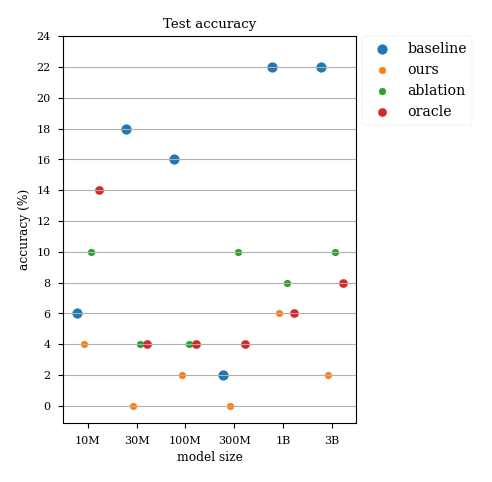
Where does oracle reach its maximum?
10M
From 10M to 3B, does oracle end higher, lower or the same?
lower
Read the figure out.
Title: Test accuracy
x-axis: model size, ticks 10M 30M 100M 300M 1B 3B
y-axis: accuracy (%), ticks 0 2 4 6 8 10 12 14 16 18 20 22 24
Legend: baseline, ours, ablation, oracle
Values:
baseline: 6 18 16 2 22 22
ours: 4 0 2 0 6 2
ablation: 10 4 4 10 8 10
oracle: 14 4 4 4 6 8
